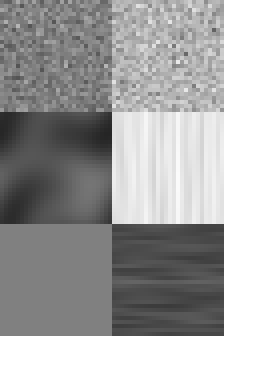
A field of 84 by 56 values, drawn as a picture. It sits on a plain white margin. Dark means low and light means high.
It is made of 3 by 2 panels. Panel 1,1: middling, fine-grained. Panel 1,2: high, fine-grained. Panel 2,1: low, smooth. Panel 2,2: very high, streaked downward, faint in contrast. Panel 3,1: middling, flat. Panel 3,2: low, streaked across, faint in contrast.
